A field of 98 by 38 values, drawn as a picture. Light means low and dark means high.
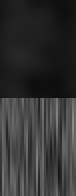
The table splits into 2 rows of 1 panel. Panel 1,1: very high, smooth, faint in contrast. Panel 2,1: high, streaked downward.
